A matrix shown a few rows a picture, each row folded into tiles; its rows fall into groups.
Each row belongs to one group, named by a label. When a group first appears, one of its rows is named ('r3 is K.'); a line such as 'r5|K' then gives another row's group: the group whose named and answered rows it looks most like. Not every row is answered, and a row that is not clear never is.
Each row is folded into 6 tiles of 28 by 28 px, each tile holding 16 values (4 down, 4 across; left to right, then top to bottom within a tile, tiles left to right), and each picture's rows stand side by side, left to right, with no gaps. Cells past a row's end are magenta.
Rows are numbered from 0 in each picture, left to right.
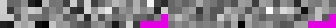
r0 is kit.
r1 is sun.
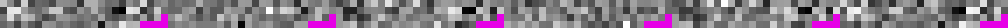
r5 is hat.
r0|hat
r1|sun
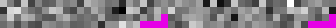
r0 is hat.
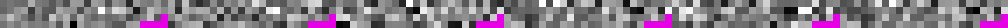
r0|sun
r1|kit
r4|hat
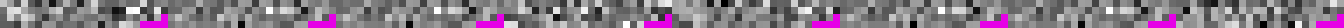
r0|hat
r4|hat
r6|sun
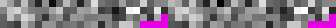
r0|hat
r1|hat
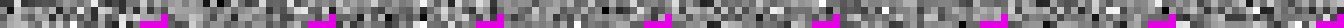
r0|kit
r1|hat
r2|kit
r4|kit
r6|kit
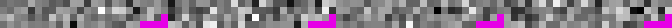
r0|sun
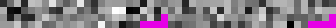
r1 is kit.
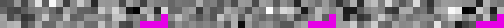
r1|sun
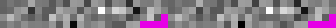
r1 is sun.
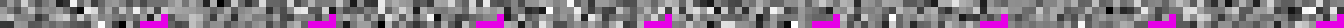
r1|hat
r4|kit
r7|hat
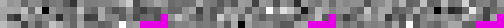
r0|kit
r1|sun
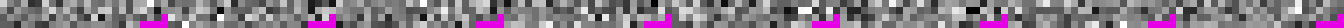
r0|kit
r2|kit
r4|hat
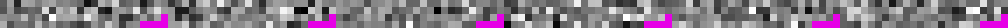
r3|kit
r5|hat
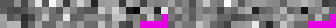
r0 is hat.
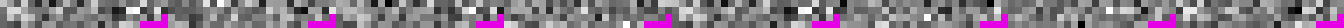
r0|hat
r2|hat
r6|sun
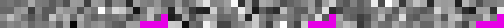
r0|sun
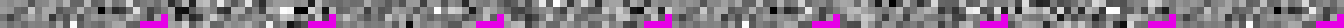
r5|hat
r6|kit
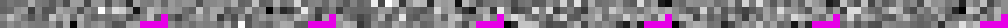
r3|kit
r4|kit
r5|hat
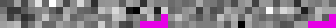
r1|sun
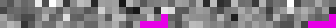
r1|hat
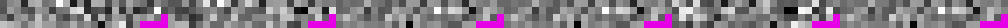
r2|sun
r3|sun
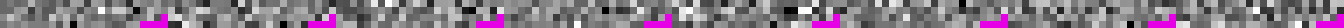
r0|sun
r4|hat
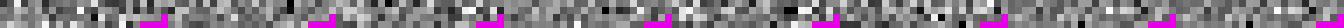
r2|hat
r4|hat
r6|sun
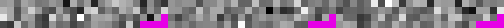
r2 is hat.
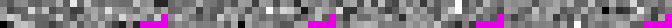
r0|kit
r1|sun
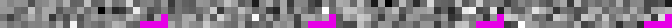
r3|kit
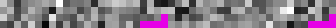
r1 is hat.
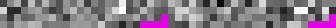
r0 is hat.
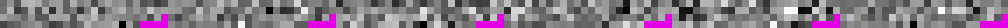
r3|hat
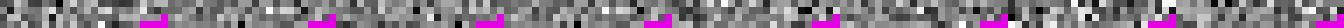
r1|sun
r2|kit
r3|sun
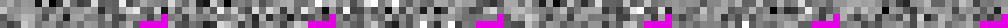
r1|kit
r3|hat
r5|kit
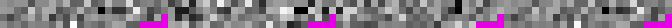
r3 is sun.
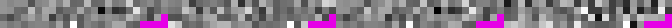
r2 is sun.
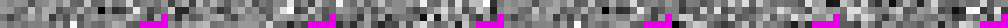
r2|kit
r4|kit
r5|hat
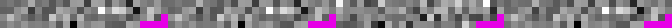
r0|sun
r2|kit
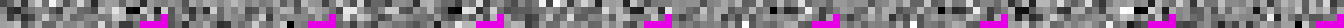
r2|hat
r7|kit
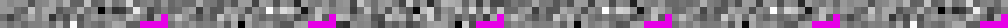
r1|sun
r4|sun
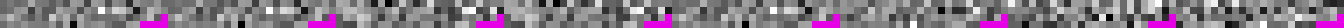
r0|sun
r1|sun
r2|hat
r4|sun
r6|kit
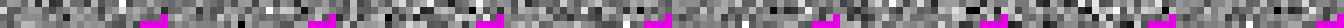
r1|sun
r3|kit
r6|kit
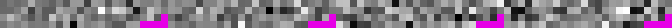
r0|sun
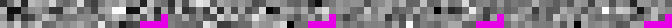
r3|sun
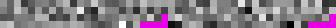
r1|kit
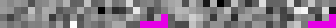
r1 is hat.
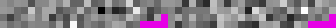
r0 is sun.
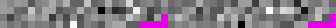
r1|sun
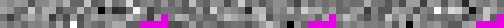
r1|kit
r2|sun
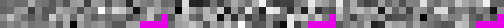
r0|sun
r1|kit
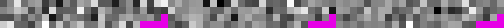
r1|hat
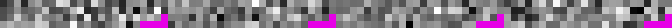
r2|sun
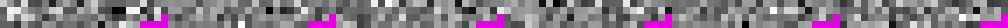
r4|sun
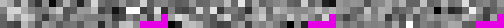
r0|hat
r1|kit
